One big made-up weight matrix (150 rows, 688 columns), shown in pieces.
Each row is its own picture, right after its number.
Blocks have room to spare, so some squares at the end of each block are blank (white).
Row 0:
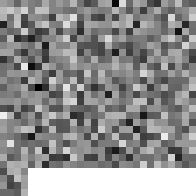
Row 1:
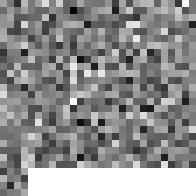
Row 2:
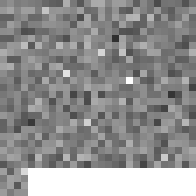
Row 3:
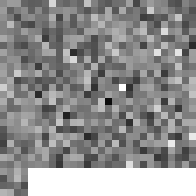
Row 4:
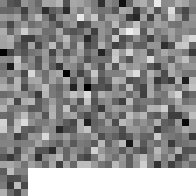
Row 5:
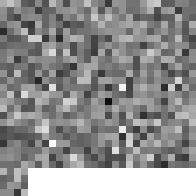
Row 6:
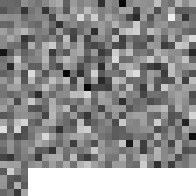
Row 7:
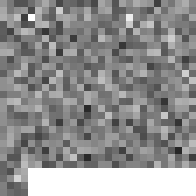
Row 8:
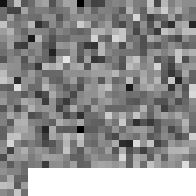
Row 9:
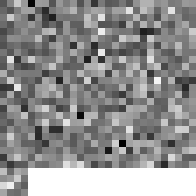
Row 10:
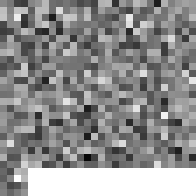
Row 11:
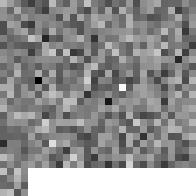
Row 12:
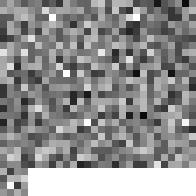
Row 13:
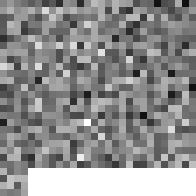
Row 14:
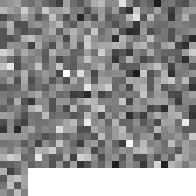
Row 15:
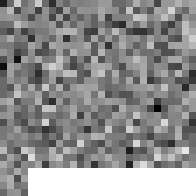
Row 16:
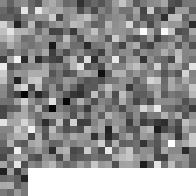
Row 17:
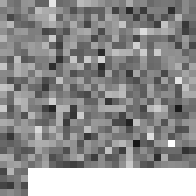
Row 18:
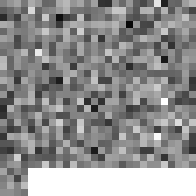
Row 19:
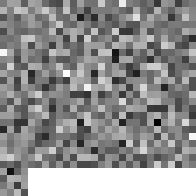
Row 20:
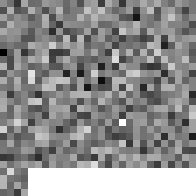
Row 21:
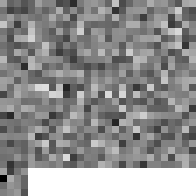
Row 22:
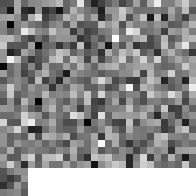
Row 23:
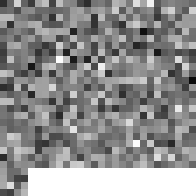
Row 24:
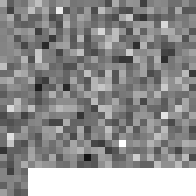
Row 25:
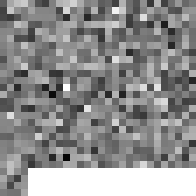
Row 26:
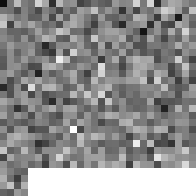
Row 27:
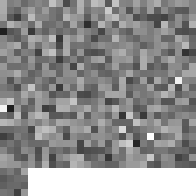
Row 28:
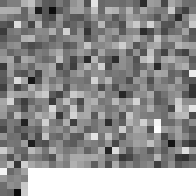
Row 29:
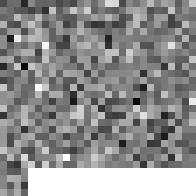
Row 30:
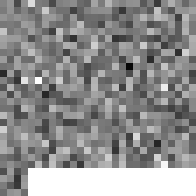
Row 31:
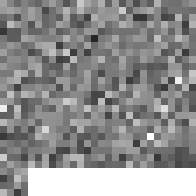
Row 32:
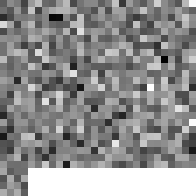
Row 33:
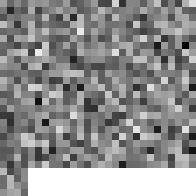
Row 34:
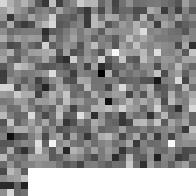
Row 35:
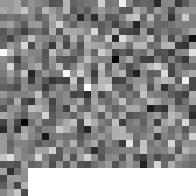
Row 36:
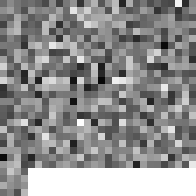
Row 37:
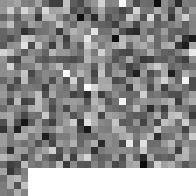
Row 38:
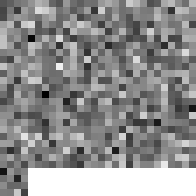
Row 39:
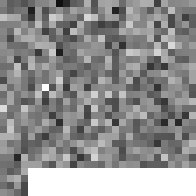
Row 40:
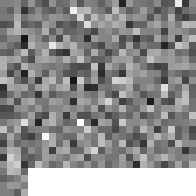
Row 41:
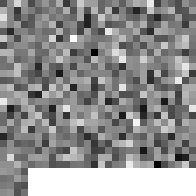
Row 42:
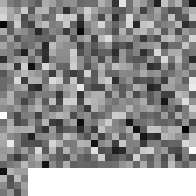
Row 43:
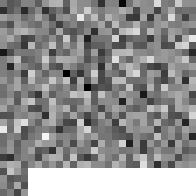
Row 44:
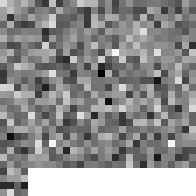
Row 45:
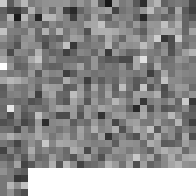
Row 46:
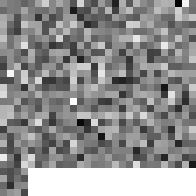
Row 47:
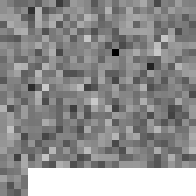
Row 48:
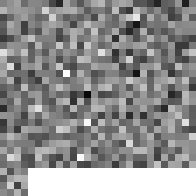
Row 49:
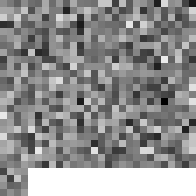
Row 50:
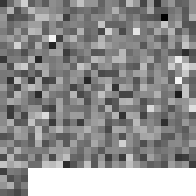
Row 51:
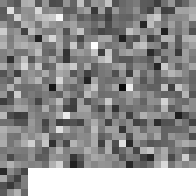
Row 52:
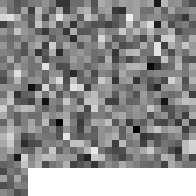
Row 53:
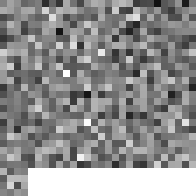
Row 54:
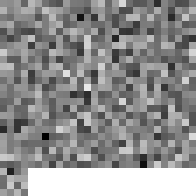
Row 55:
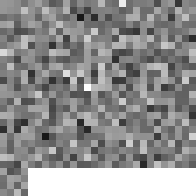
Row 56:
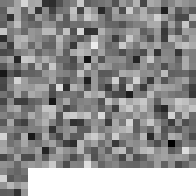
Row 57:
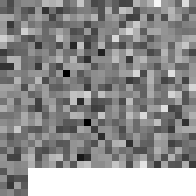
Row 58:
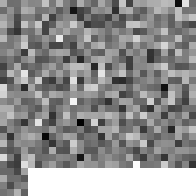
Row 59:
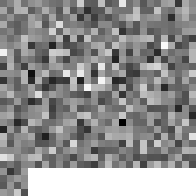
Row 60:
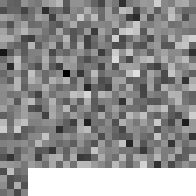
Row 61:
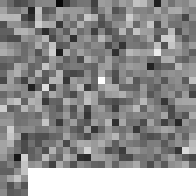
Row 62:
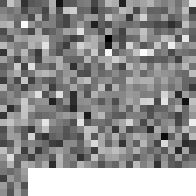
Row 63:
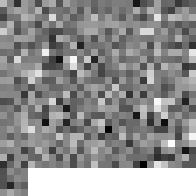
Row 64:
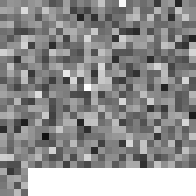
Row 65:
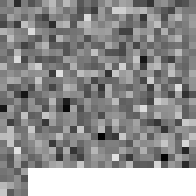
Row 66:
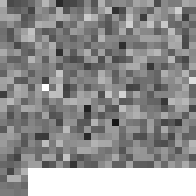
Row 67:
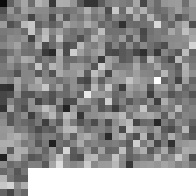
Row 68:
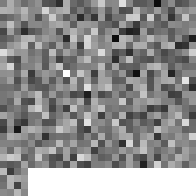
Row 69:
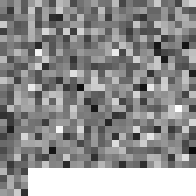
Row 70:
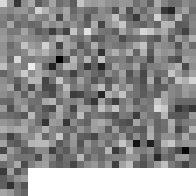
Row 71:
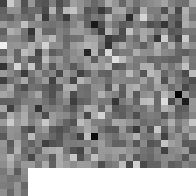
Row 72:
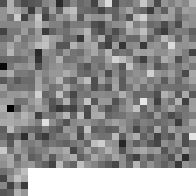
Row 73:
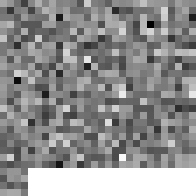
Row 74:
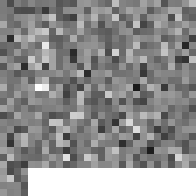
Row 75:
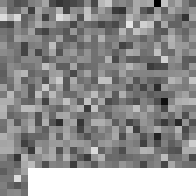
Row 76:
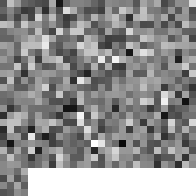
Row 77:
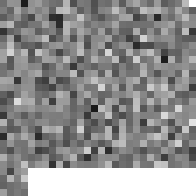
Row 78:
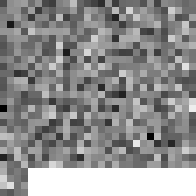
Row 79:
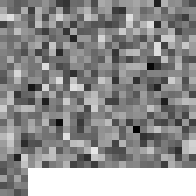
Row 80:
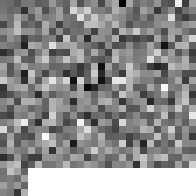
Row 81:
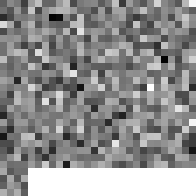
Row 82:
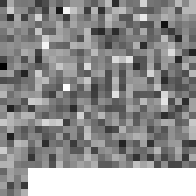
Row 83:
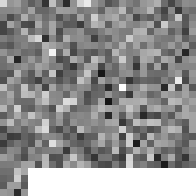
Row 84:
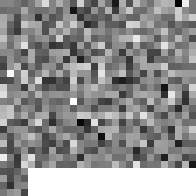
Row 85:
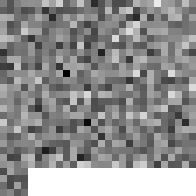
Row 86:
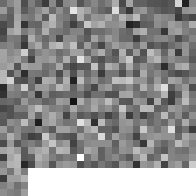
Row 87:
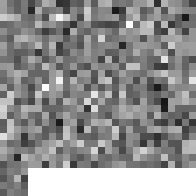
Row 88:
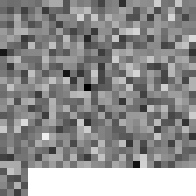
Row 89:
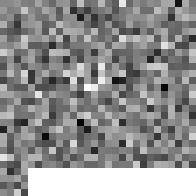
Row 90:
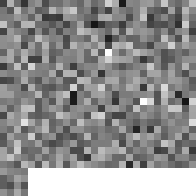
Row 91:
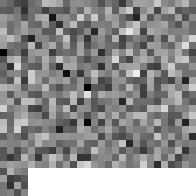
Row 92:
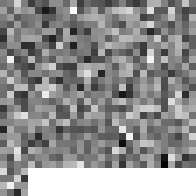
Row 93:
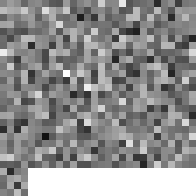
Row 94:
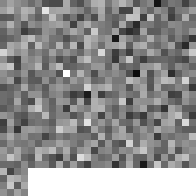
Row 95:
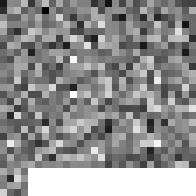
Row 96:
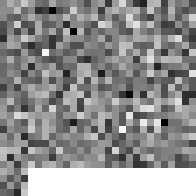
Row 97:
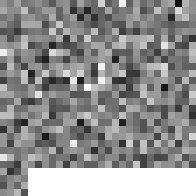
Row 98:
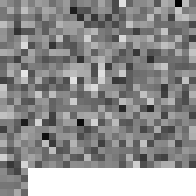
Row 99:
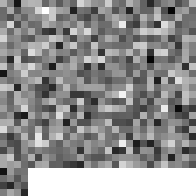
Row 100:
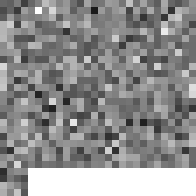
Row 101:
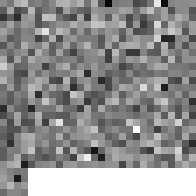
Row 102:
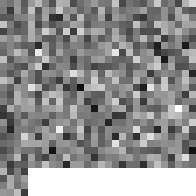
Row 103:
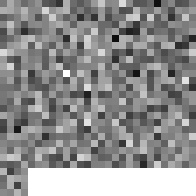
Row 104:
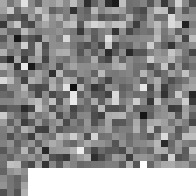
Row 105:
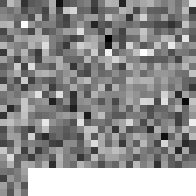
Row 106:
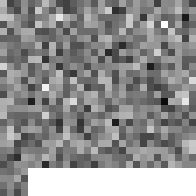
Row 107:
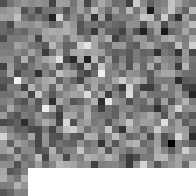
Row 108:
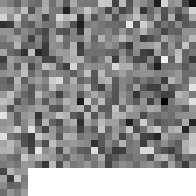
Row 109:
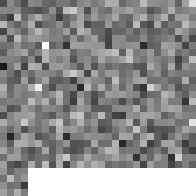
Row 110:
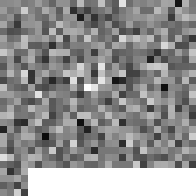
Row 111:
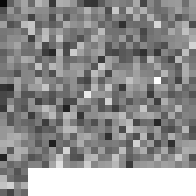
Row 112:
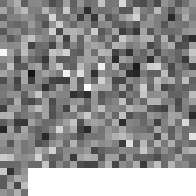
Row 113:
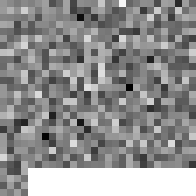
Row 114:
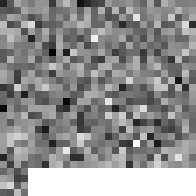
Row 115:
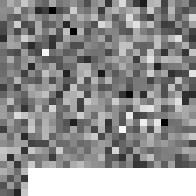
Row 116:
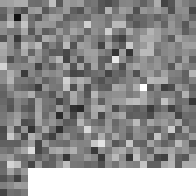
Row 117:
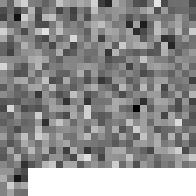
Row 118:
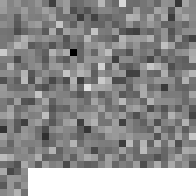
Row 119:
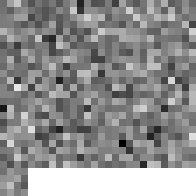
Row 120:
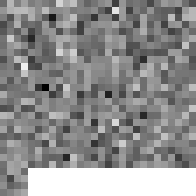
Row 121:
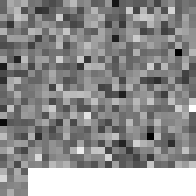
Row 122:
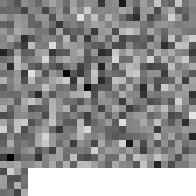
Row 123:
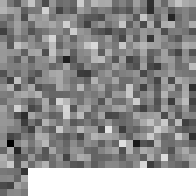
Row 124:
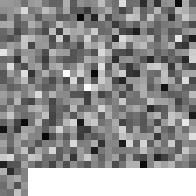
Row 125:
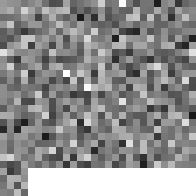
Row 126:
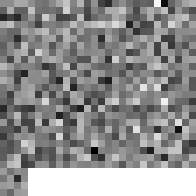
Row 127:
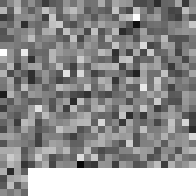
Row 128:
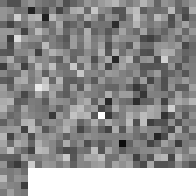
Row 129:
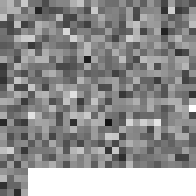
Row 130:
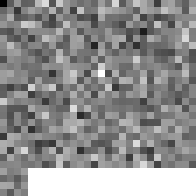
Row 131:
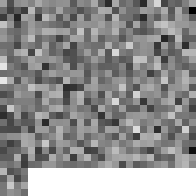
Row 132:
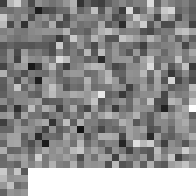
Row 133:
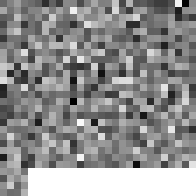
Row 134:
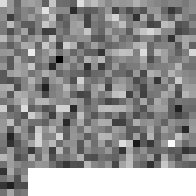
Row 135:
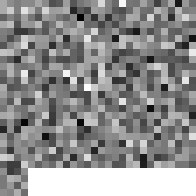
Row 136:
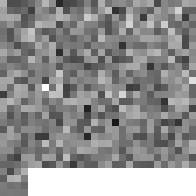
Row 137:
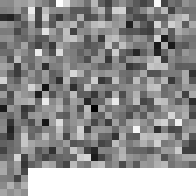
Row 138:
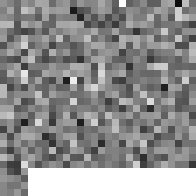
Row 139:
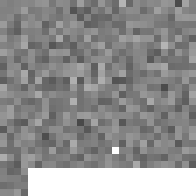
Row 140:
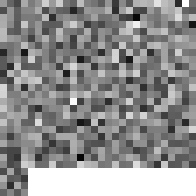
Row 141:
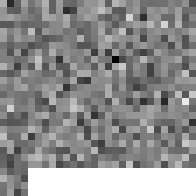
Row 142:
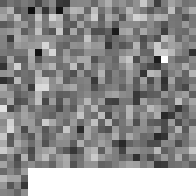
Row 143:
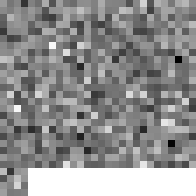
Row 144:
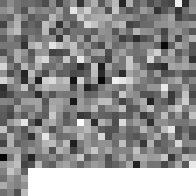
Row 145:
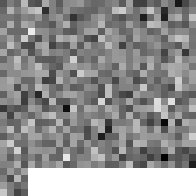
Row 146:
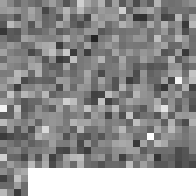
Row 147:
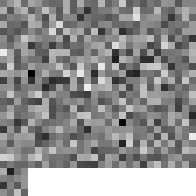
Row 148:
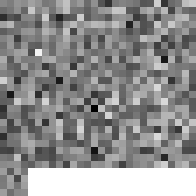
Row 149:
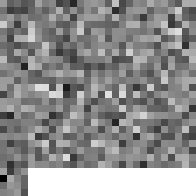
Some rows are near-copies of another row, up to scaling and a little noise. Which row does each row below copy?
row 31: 146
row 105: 62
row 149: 21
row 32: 81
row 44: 34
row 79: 52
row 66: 136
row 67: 111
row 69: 102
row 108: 49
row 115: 96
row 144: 36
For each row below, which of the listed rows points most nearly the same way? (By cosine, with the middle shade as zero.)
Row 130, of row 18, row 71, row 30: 18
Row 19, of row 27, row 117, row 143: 143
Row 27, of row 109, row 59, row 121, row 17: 17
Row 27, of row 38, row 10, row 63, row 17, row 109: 17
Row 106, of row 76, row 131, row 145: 145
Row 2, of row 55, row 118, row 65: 55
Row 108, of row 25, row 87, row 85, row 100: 87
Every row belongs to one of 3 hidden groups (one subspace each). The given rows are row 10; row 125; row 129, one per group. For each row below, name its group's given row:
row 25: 10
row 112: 125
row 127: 125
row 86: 125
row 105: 10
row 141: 10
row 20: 125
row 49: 10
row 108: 10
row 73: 129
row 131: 10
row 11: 129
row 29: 10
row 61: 10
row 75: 10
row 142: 10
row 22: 125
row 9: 129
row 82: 10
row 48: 125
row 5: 129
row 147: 125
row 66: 10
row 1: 125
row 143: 129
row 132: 129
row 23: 129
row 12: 125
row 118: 125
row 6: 125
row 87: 10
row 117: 10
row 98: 125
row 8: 129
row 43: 125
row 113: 125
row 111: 129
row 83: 129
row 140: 125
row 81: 10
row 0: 10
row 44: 129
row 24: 10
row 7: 10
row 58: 125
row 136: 10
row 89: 125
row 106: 10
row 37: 125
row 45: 10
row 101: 10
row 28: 129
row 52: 10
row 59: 125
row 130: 129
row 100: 129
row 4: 125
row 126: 10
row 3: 129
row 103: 125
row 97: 125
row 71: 10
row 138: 125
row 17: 129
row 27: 129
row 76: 10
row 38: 129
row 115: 129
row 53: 125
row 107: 129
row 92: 129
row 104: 10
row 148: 10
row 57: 125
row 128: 10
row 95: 129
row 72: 10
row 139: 125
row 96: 129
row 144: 125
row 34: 129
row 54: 125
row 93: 125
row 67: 129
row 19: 125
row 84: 125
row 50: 129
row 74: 10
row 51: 129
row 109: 10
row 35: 125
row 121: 129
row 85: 125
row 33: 10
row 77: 10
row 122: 125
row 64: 125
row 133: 125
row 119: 129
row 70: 129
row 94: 125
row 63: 129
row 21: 10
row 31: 129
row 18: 10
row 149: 10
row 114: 129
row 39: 10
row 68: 125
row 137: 10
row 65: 129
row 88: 125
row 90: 10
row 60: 125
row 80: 125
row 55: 125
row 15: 129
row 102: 10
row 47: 10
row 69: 10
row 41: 129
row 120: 10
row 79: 10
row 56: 129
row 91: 125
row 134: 129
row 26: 129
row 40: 125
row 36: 125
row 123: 129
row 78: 129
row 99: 129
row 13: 125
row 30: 129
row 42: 10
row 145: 129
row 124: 125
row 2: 125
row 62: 10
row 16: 129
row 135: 125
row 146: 129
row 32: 10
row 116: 10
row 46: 125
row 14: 125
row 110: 125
